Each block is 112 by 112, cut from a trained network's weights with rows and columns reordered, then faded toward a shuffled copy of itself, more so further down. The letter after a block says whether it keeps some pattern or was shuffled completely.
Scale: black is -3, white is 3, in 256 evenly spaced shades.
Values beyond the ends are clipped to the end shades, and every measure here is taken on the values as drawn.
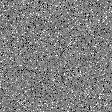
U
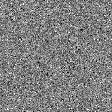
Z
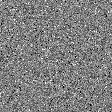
U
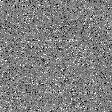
Z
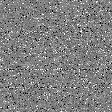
Z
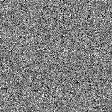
Z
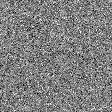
U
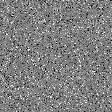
Z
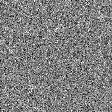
Z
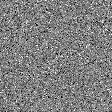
U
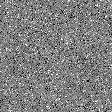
U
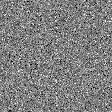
Z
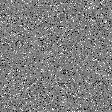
Z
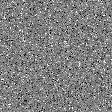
U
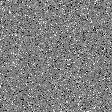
U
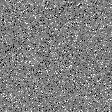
U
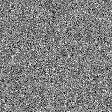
Z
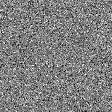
Z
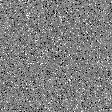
U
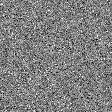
U
